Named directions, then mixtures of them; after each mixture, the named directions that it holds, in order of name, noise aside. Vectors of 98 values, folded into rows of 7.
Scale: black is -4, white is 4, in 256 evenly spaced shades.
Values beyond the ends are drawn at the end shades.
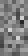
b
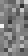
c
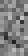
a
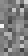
c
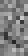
a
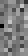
c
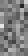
a, c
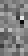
a, b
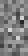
b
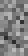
a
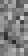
a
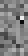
a, b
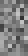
b, c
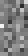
c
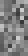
b, c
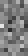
b, c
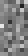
c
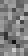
a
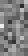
a, c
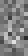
a, b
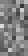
b, c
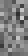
b, c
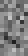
a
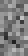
a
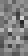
b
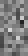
b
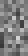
b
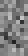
a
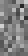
b, c
